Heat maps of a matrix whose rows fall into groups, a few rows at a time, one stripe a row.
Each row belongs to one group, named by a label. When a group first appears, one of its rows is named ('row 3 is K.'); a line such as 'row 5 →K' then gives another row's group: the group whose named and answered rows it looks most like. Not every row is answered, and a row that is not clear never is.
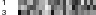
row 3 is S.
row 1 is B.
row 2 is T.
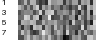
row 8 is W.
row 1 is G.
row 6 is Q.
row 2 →W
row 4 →W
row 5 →G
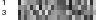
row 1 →G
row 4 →G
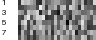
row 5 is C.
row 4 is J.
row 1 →G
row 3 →W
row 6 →C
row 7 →S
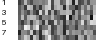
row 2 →S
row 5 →Q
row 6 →W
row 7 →S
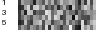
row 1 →B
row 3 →S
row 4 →T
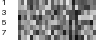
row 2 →T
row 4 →S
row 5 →G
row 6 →J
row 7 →S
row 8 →J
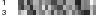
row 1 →Q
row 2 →J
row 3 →T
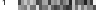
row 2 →W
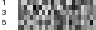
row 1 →T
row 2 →S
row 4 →J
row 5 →G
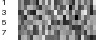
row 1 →B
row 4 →S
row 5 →W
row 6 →B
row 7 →B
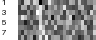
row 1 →W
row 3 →Q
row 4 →T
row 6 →C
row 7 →J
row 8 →B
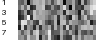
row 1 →Q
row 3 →Q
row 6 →S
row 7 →W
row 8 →W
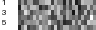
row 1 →S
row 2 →G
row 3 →T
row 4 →Q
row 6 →C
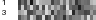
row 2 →B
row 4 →G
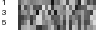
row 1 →C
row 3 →B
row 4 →Q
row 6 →G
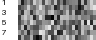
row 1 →Q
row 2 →J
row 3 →J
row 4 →C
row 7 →C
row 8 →S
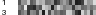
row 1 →J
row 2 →T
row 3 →B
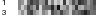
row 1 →T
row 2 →C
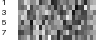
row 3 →T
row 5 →Q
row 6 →W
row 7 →J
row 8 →W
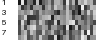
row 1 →S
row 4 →T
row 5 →C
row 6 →G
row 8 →C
